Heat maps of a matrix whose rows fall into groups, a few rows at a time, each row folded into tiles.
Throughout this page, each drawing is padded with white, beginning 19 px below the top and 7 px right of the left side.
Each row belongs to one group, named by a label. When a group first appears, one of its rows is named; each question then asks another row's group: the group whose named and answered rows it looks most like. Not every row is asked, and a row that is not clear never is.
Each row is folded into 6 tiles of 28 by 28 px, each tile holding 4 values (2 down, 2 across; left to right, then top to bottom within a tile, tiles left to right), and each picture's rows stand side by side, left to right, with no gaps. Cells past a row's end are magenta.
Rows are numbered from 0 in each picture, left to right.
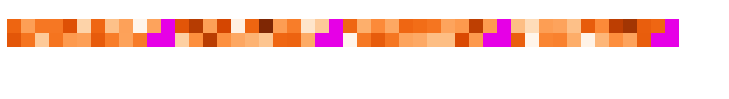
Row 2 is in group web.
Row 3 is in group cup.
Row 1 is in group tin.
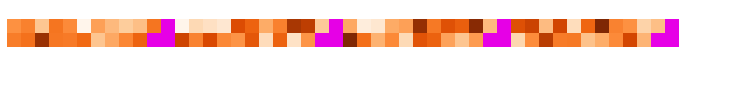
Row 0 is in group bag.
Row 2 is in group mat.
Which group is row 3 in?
tin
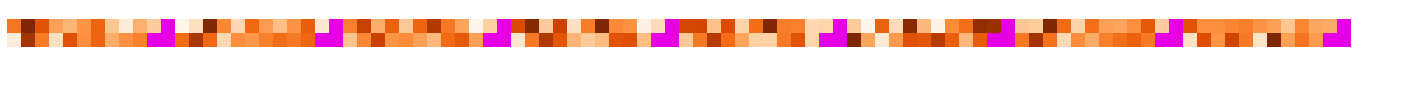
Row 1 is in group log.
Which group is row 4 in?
tin
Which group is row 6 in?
log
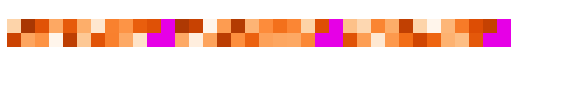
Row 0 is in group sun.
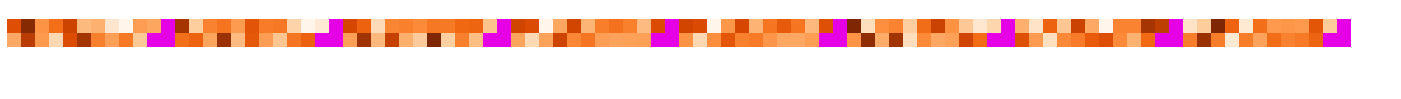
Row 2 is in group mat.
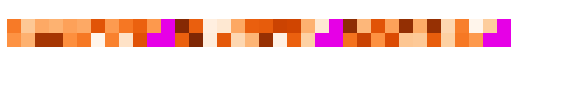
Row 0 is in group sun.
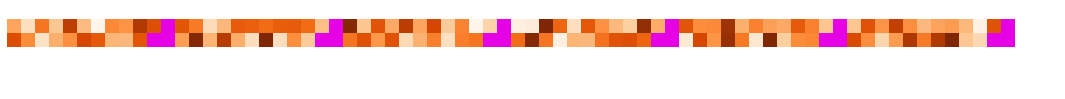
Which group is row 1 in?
mat
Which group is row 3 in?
log
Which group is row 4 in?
mat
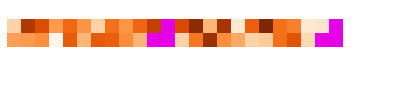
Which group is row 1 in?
tin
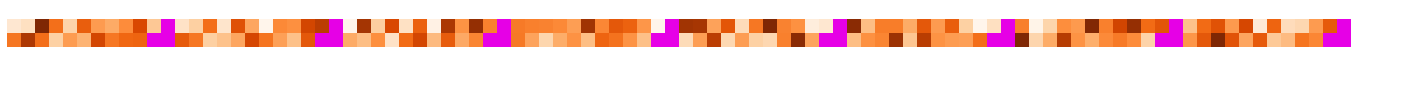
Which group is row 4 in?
tin
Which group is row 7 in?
bag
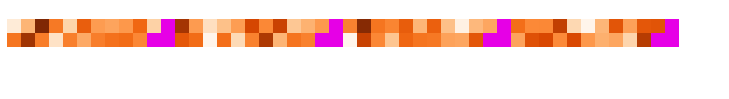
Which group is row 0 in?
log
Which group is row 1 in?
mat
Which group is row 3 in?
bag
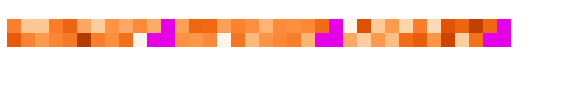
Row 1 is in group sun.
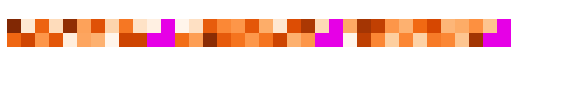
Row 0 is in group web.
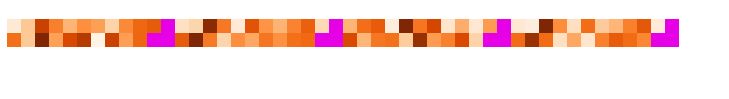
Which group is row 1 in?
log
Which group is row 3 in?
log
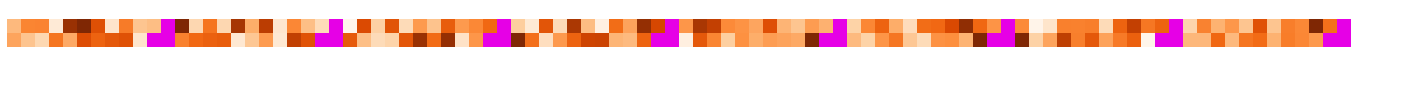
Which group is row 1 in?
web
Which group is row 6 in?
cup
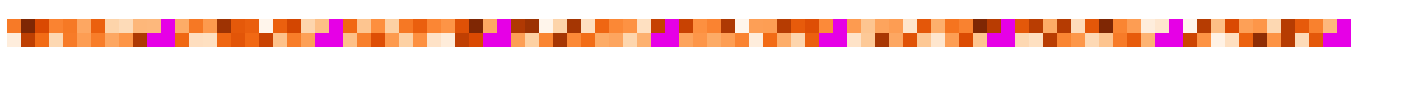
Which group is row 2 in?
web
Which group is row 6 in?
tin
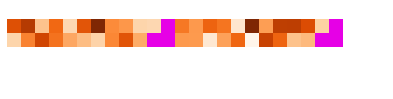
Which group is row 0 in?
tin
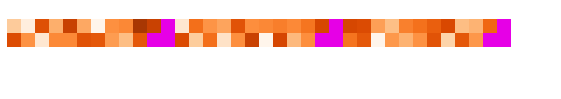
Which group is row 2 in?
mat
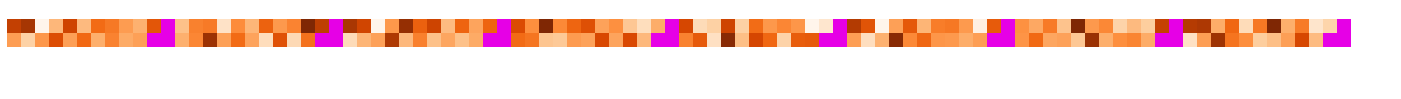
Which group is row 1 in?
sun
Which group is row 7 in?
tin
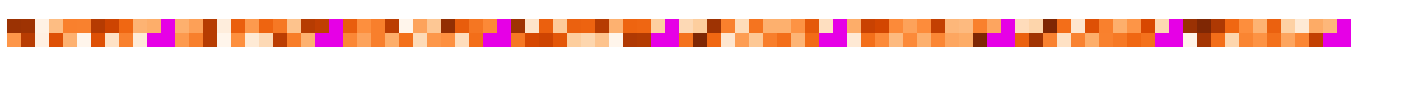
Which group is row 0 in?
mat
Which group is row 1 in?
sun
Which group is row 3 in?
web
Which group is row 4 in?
log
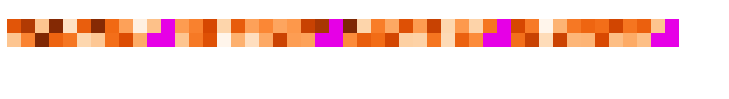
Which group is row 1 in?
sun
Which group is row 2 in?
web
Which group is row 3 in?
mat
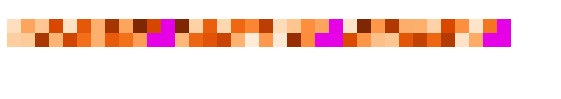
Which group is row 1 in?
web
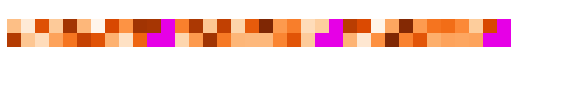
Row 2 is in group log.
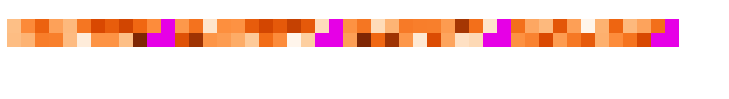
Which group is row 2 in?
mat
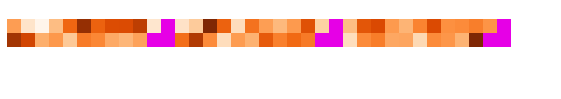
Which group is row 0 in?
mat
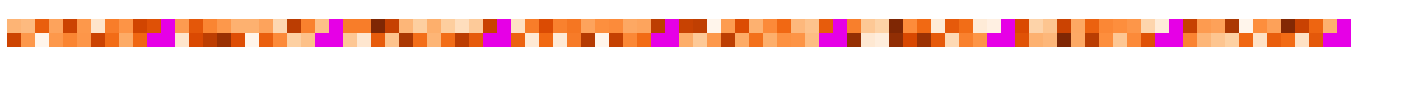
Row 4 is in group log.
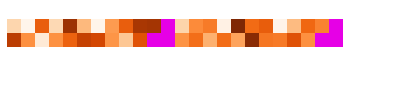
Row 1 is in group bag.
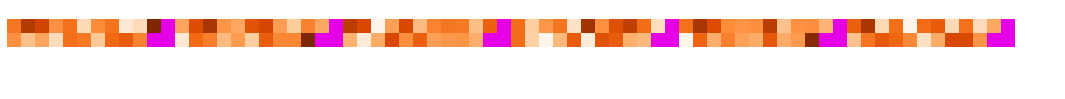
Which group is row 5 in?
tin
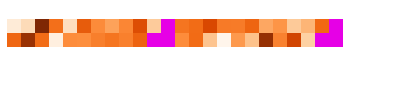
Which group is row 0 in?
log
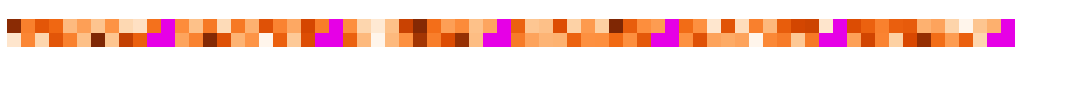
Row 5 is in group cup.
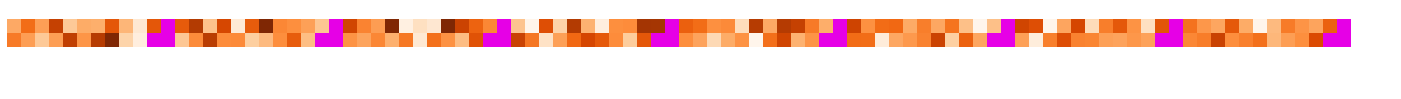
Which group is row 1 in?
tin
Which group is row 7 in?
bag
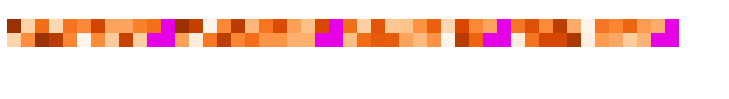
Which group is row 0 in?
web
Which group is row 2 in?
web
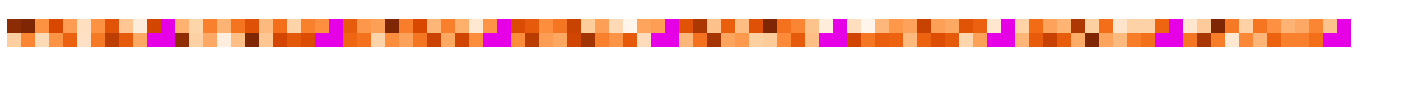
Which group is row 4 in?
tin
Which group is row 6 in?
bag
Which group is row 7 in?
log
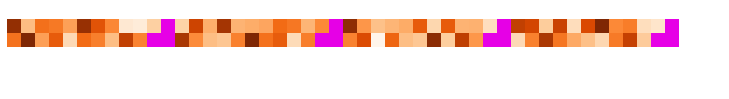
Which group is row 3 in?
tin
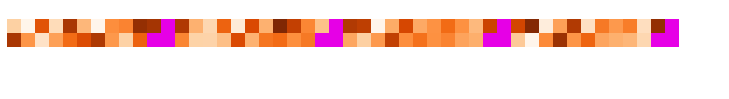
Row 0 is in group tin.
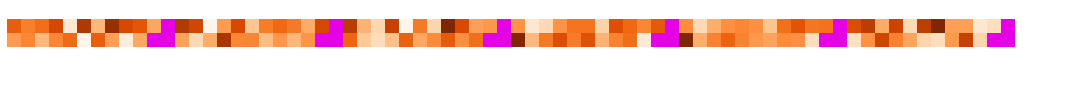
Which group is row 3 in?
cup
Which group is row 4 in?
cup
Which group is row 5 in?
tin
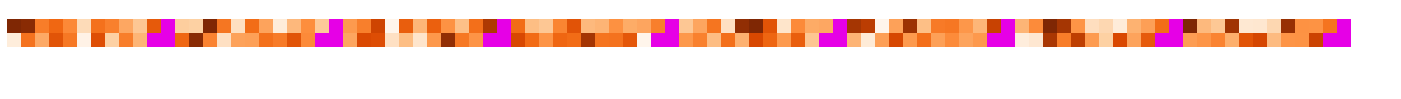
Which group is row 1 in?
log
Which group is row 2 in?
sun
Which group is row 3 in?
cup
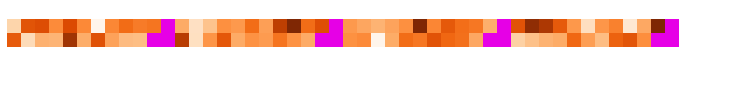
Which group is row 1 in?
cup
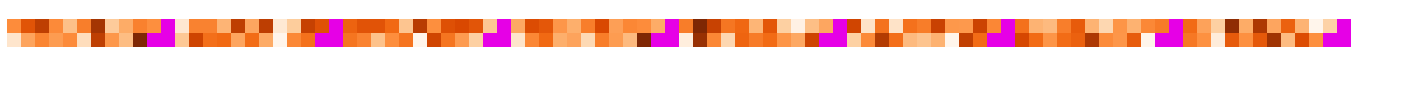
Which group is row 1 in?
bag
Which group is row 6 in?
cup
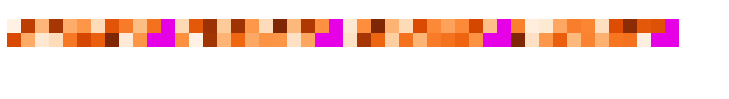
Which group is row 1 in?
sun
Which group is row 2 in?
log
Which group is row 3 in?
cup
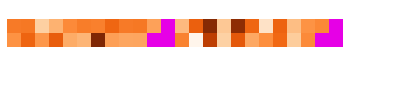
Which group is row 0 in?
mat
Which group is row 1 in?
sun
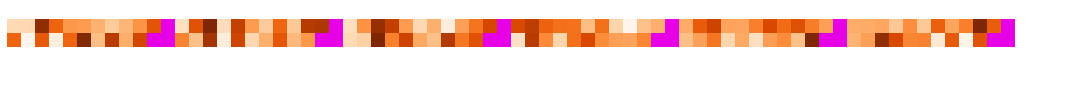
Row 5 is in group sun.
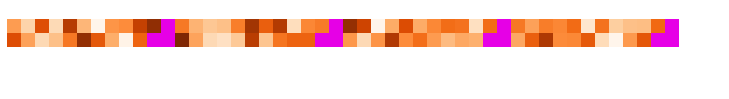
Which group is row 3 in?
bag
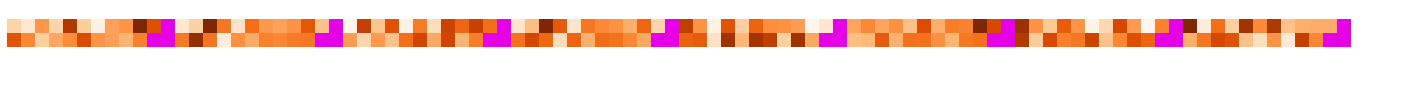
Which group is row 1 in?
log
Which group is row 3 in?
log
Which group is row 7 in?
web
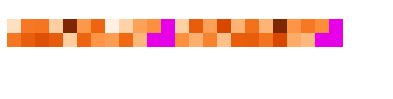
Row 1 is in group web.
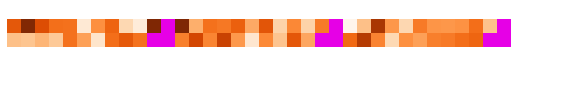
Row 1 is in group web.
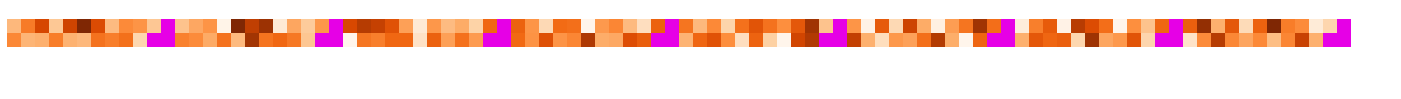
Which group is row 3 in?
bag
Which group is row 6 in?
bag
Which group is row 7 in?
tin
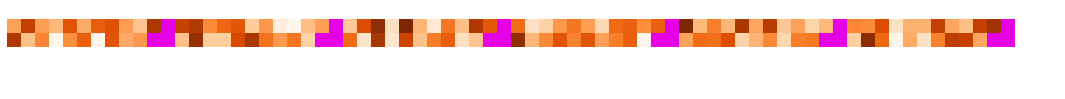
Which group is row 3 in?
cup
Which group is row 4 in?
web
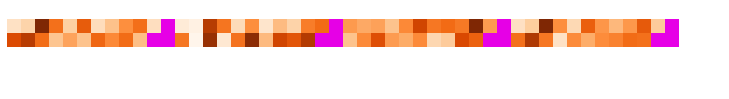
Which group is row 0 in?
log
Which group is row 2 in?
web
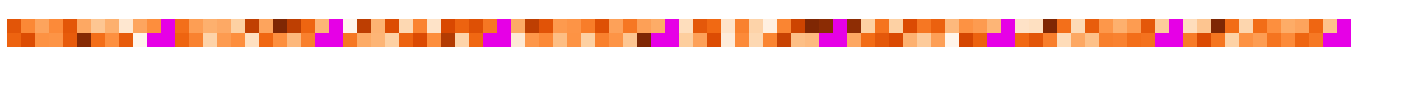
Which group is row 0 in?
cup
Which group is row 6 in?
log
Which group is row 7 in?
log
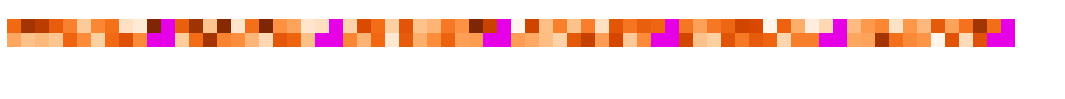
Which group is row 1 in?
tin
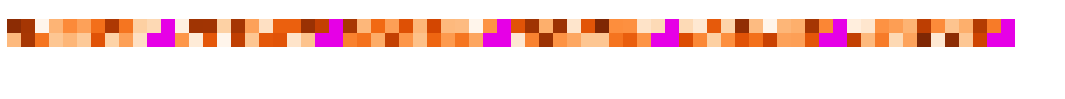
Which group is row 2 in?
web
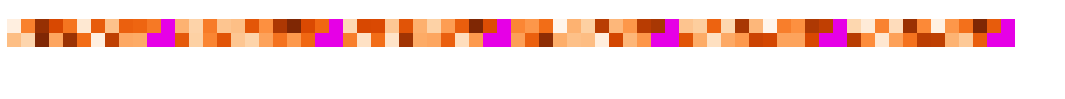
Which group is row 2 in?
sun
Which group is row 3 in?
sun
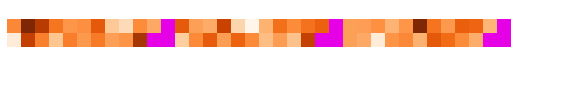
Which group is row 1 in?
bag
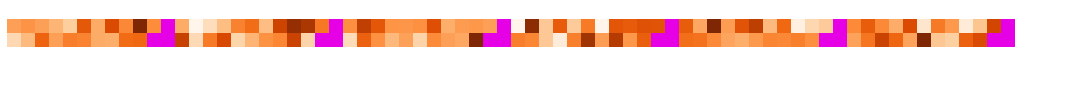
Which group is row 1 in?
cup
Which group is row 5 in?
bag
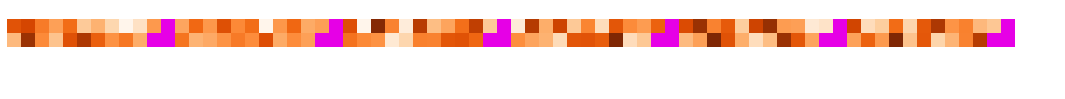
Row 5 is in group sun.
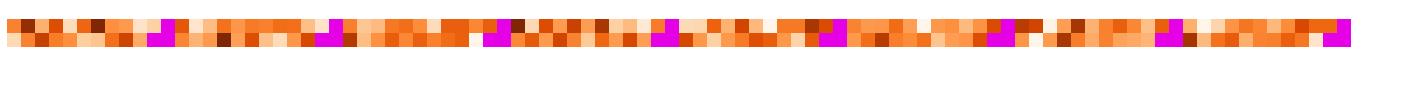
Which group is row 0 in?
tin
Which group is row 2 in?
cup
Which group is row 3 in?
web
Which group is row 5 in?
bag
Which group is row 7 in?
cup
